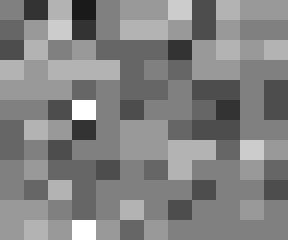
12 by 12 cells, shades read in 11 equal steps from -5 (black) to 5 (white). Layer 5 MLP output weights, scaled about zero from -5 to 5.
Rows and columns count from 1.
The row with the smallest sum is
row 5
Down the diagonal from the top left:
0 1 0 2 0 -2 1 2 0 0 1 0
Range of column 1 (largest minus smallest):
4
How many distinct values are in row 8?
6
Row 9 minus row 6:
0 1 1 -6 -2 2 -1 2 1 3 1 1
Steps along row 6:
same down up down down up same down down up down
